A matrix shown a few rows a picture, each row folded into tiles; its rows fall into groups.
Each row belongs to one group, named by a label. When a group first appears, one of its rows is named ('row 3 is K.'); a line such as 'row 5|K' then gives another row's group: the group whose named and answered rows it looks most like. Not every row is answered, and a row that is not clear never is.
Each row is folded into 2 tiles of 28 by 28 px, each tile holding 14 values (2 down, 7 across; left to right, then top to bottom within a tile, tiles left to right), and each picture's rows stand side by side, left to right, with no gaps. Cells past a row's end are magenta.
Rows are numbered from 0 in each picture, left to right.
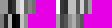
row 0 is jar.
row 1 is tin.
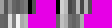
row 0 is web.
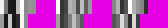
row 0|jar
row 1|tin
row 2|jar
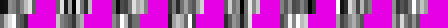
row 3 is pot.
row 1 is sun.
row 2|jar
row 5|web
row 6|tin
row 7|jar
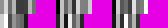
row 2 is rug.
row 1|rug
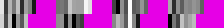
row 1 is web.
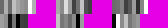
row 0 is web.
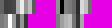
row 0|jar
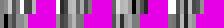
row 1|tin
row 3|sun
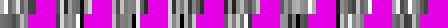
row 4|pot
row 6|rug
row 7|jar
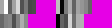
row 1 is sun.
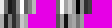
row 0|jar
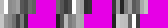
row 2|pot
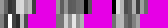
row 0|jar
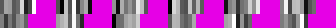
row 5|pot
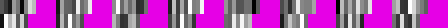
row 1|rug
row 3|rug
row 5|pot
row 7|jar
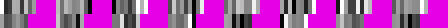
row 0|tin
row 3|pot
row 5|rug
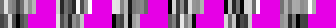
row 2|sun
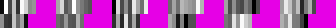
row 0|rug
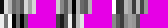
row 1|sun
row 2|tin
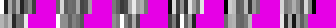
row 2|jar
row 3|rug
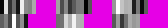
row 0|rug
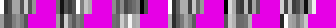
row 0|tin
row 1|jar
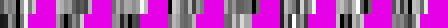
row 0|sun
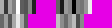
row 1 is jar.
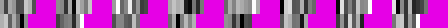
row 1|sun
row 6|rug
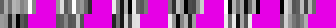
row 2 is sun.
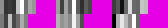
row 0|jar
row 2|pot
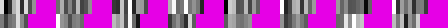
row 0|tin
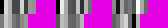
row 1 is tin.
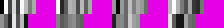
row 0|rug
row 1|tin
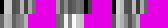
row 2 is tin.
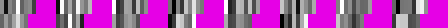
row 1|rug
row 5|sun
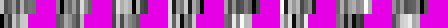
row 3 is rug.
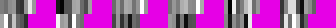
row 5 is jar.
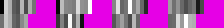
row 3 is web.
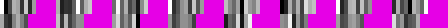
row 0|tin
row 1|jar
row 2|pot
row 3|tin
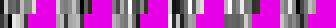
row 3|jar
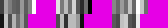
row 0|rug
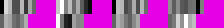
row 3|web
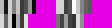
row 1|jar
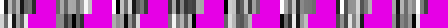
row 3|pot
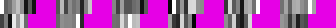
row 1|pot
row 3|rug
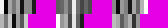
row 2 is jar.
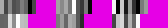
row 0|web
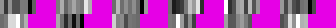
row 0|web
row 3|jar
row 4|tin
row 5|web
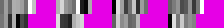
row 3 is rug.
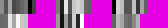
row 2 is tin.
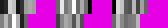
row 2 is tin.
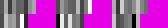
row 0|pot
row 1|rug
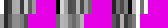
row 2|sun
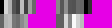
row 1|web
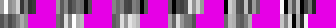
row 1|web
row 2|web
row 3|jar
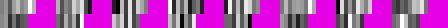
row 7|jar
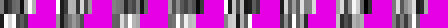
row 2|web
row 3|web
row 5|rug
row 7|pot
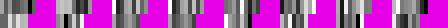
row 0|web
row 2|tin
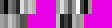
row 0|jar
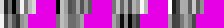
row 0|jar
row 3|tin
